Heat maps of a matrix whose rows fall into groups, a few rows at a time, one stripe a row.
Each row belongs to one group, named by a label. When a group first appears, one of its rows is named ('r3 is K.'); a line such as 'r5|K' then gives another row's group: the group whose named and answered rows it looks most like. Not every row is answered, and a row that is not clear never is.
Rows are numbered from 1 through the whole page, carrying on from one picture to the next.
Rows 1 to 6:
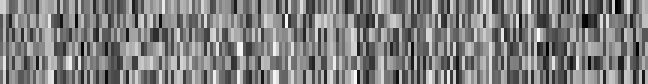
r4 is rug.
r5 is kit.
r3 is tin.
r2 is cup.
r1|kit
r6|rug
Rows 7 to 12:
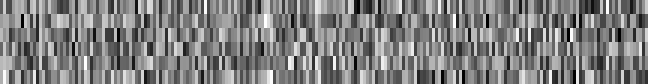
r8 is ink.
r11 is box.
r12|ink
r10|rug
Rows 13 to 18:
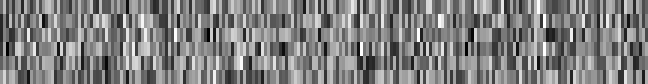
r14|box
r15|tin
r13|tin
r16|kit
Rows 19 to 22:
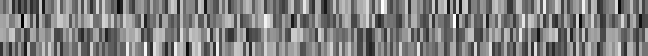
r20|ink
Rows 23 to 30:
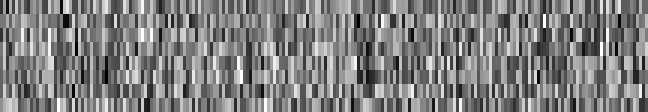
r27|rug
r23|box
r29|rug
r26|cup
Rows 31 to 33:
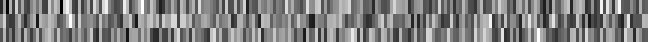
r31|box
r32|kit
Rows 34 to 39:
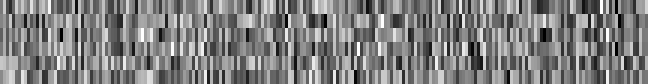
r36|box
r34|cup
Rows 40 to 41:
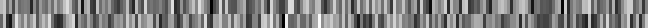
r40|box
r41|cup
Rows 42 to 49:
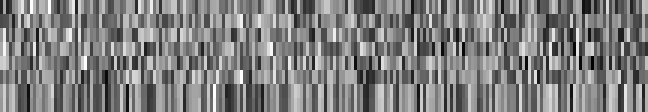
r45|ink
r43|tin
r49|rug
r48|rug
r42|cup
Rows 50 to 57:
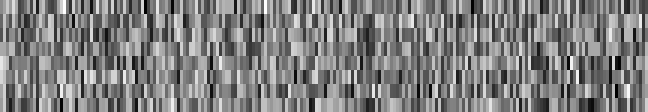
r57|cup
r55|ink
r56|kit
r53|rug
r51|rug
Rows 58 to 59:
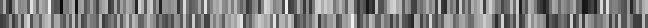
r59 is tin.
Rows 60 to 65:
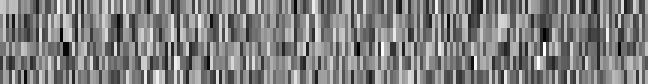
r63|cup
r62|box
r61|box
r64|tin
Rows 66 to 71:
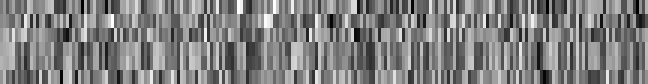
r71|box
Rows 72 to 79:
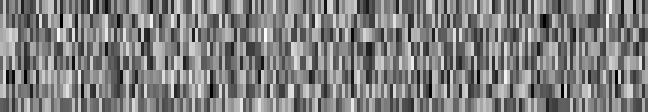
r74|ink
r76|rug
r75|rug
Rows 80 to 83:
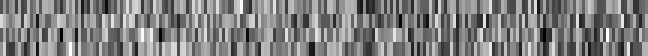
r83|kit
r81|ink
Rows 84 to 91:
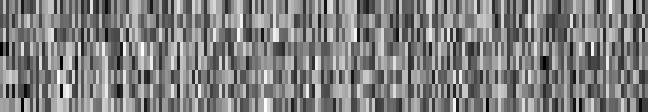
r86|rug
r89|ink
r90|box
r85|tin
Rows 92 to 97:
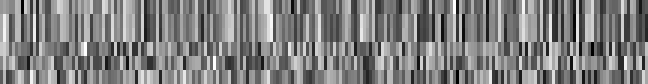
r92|ink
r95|cup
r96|rug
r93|ink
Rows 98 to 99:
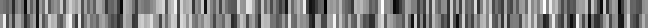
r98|kit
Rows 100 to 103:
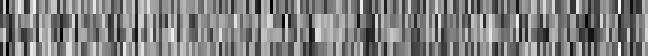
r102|cup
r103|kit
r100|kit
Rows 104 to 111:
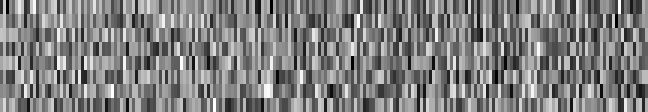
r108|ink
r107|tin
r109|kit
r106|ink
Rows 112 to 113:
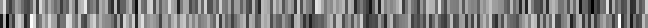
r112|cup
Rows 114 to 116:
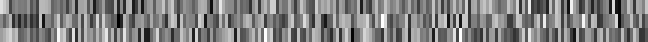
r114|cup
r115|box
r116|ink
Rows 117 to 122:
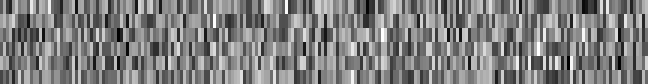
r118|rug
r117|cup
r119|box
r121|cup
